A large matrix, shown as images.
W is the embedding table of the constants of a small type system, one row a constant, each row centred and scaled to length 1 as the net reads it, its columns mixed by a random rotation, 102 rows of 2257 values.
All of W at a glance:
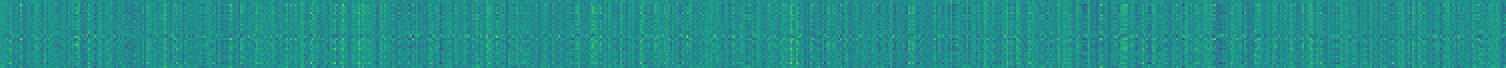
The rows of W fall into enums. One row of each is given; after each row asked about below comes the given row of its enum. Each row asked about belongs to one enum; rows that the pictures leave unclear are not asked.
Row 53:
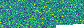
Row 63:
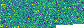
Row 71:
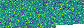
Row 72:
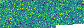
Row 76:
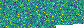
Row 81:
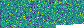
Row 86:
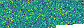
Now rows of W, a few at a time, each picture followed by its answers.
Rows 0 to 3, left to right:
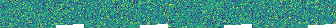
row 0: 71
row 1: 81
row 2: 63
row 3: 81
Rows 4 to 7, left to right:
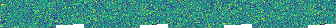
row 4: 63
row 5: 86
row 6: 71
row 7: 86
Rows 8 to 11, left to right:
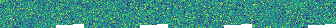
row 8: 72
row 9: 71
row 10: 76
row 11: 63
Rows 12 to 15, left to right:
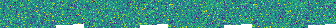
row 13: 71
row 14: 63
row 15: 63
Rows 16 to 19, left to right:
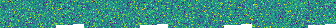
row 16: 71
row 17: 71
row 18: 76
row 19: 63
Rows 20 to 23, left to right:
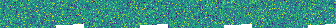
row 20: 76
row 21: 71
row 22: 81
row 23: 72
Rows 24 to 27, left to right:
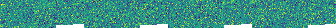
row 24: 63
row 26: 81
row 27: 72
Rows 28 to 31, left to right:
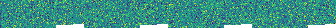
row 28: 81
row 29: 71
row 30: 63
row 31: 76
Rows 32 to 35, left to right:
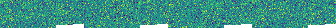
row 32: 86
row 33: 81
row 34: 63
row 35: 72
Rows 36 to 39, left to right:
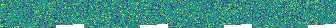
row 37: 76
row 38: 71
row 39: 81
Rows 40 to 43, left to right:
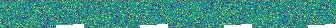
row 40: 53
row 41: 76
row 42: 71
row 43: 76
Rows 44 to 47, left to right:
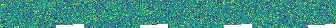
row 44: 63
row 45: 86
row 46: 81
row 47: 76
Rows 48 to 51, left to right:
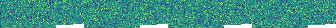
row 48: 81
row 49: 72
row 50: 76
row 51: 53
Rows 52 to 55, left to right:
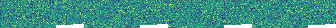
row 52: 81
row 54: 63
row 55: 53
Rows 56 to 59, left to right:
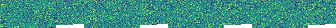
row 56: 63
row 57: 86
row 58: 71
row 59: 71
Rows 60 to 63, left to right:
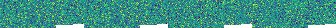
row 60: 76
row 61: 76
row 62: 81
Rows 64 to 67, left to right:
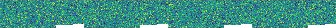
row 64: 76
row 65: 72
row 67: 71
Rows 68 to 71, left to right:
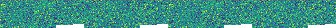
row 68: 63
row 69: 71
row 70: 63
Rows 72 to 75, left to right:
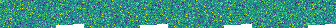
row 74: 76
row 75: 71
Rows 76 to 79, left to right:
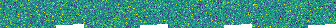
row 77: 53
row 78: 81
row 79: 63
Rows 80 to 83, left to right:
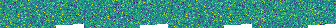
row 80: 76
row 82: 76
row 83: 86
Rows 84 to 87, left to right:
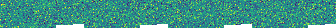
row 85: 71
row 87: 71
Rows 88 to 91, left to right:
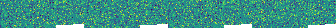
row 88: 81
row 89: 76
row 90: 81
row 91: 86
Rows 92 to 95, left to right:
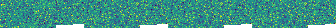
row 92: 63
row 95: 76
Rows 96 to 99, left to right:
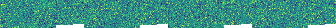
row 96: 63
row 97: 72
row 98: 81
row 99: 72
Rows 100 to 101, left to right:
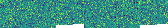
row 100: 72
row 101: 81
